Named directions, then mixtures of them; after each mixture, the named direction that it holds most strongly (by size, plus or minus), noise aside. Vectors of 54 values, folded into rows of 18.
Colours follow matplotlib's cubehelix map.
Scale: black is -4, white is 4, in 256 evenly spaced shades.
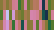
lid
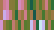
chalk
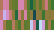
chalk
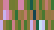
chalk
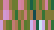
chalk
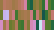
chalk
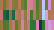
lid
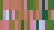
lid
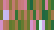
chalk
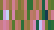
lid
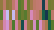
lid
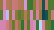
lid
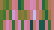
chalk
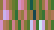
chalk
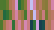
chalk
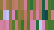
lid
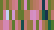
lid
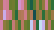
chalk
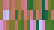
chalk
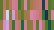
lid
